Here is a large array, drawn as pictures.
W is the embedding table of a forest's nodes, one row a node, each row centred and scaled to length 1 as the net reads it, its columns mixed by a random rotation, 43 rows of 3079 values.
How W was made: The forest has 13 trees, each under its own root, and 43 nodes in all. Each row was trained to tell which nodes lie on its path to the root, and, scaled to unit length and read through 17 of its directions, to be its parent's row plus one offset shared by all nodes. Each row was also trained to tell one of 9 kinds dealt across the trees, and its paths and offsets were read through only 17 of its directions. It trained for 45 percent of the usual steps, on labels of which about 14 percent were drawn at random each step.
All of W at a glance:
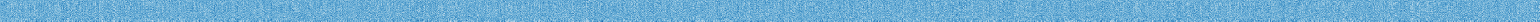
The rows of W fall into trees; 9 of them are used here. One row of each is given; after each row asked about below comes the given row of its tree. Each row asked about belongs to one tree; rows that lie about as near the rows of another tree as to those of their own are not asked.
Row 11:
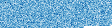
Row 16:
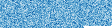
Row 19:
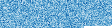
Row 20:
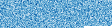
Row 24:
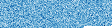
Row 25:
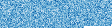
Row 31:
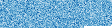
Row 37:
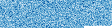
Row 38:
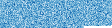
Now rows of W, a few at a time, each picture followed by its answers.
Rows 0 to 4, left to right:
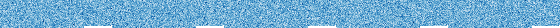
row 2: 19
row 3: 37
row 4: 31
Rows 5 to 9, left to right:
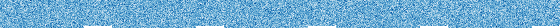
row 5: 16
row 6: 25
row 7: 20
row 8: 31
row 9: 25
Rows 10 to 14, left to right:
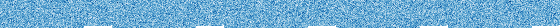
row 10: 25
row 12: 19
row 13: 16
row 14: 38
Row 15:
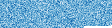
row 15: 11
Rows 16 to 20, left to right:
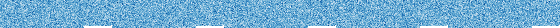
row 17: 11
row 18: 24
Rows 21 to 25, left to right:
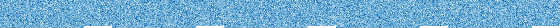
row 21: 11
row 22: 38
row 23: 19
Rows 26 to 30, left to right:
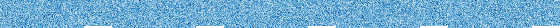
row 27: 20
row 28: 11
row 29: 37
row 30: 20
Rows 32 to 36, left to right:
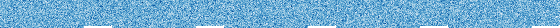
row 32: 24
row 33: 19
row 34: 24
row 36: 25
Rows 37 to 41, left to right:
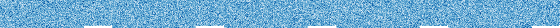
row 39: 25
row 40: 16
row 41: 16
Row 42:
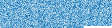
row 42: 16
